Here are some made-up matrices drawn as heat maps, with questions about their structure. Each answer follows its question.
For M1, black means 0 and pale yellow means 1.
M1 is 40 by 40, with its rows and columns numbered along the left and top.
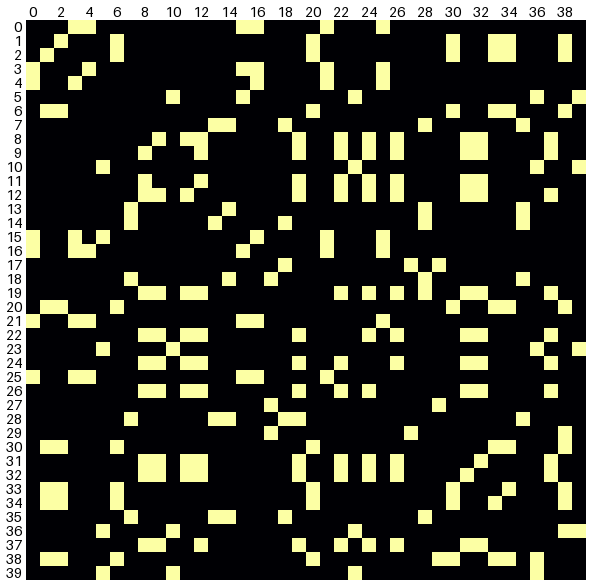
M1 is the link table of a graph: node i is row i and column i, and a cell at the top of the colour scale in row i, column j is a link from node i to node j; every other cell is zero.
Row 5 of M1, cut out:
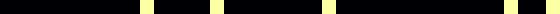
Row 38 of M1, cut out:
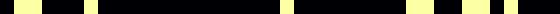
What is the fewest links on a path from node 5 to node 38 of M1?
2
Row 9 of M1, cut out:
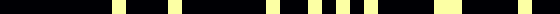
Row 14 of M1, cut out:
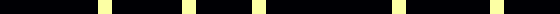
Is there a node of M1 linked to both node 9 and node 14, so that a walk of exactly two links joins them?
no
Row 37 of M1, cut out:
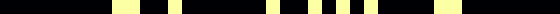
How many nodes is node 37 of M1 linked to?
9
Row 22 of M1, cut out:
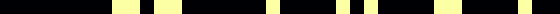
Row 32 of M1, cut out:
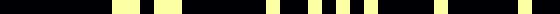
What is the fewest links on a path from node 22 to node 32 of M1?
1
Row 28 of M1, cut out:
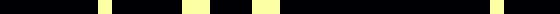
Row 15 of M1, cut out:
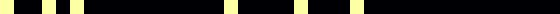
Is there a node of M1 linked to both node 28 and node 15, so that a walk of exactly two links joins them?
no
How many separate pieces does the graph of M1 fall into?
1
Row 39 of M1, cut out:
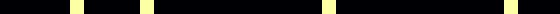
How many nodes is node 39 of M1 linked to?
4
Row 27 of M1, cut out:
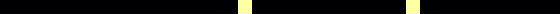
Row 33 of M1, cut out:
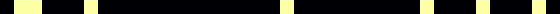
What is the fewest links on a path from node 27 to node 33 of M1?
3
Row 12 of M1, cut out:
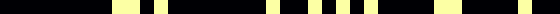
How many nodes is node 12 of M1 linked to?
10
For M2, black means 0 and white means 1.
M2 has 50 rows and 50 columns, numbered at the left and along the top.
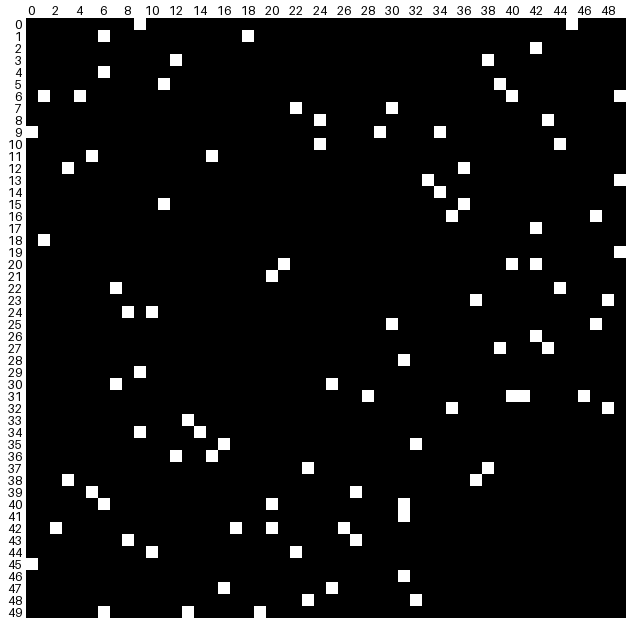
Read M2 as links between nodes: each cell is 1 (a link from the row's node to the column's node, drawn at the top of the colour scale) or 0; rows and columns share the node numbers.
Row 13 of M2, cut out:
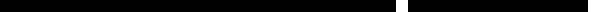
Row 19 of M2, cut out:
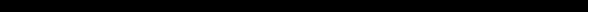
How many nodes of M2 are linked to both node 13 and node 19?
1
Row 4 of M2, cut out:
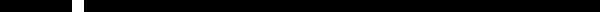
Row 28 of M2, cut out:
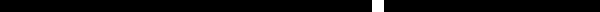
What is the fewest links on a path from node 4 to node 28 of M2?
4
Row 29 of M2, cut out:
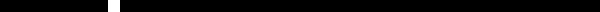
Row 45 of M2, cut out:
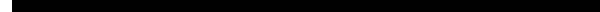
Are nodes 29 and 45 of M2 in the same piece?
yes
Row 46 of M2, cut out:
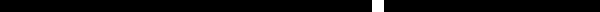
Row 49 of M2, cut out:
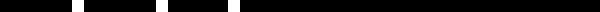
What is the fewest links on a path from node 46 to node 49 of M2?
4
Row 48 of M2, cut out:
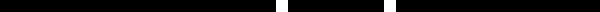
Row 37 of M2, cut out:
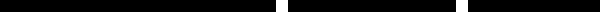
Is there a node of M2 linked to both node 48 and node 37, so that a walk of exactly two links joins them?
yes
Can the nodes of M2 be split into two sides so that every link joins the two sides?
no
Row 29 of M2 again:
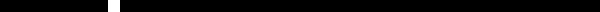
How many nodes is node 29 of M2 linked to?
1
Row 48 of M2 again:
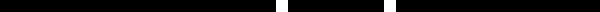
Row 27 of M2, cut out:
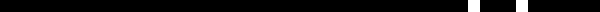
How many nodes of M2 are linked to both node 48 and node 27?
0
